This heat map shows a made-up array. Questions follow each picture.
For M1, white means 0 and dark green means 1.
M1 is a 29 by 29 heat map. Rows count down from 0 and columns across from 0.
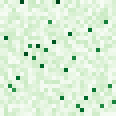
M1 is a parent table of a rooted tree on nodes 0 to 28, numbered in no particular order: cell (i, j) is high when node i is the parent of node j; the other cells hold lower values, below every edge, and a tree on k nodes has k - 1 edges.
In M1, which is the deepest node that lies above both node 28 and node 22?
5
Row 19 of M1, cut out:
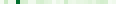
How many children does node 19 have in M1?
1
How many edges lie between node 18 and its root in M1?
2
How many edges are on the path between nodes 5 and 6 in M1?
8
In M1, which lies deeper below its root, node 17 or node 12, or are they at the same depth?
node 17
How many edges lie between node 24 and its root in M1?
3
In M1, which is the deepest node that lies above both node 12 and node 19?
5
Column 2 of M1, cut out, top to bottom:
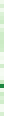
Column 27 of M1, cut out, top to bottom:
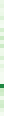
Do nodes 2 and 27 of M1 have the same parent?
yes
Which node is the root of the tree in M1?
0
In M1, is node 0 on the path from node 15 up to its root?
yes
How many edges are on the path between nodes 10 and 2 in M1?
10
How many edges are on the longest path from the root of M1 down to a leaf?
7
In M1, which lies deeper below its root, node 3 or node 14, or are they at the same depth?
node 3
